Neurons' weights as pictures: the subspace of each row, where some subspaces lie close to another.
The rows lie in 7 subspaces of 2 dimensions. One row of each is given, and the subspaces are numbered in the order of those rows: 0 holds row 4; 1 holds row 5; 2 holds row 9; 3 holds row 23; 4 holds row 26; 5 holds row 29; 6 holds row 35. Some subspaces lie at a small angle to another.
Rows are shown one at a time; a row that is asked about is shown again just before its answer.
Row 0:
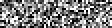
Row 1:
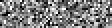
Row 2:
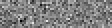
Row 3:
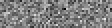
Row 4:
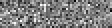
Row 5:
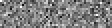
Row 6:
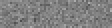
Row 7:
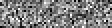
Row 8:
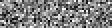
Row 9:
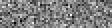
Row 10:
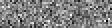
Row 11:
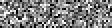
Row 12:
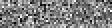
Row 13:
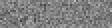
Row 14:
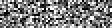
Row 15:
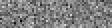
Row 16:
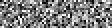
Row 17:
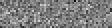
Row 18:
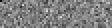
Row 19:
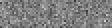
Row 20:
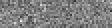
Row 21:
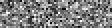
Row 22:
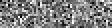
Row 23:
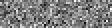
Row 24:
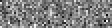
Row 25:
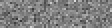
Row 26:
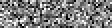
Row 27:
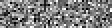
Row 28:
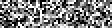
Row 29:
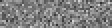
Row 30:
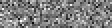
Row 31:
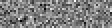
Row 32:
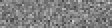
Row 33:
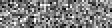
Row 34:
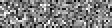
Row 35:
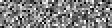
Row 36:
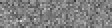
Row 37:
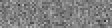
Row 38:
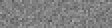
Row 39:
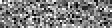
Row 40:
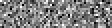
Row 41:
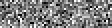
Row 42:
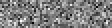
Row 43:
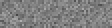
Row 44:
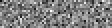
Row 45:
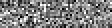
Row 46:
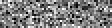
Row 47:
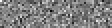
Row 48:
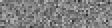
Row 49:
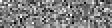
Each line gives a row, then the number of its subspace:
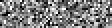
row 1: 1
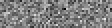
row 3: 6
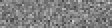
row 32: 5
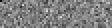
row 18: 1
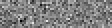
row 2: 3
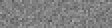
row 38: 5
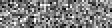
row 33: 2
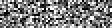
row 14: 6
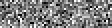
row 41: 3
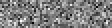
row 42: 4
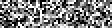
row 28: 4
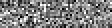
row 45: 0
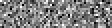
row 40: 1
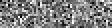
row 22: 2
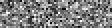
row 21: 1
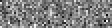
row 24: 4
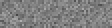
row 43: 5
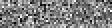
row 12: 0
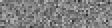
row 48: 5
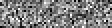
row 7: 0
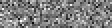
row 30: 4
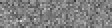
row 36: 4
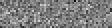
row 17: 0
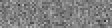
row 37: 4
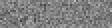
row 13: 0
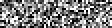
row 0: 5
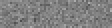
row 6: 2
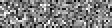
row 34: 3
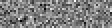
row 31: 3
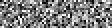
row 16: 6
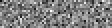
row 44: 6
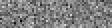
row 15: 2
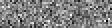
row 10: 3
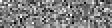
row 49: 6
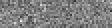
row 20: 0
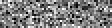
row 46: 1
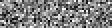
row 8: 5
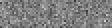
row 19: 4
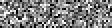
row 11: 3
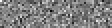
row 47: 6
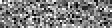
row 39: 1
